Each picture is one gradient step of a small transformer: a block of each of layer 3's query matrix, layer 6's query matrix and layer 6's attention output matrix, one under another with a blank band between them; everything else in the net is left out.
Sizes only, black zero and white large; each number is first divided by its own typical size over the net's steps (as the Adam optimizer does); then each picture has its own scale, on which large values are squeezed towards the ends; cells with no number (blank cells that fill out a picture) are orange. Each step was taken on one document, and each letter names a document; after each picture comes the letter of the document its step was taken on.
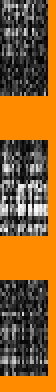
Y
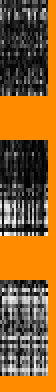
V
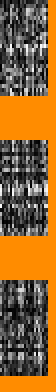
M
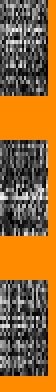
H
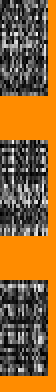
M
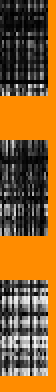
V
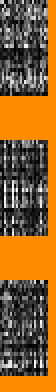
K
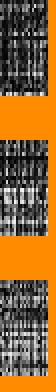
V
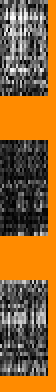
H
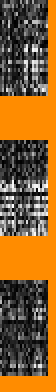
M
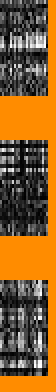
M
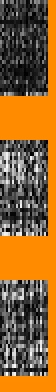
Y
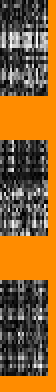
M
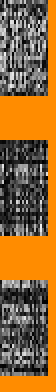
H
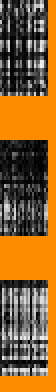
V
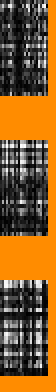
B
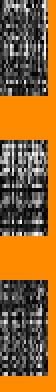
Y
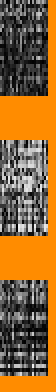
H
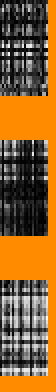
V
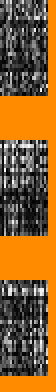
K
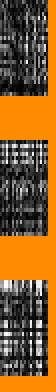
B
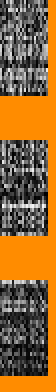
H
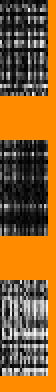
V
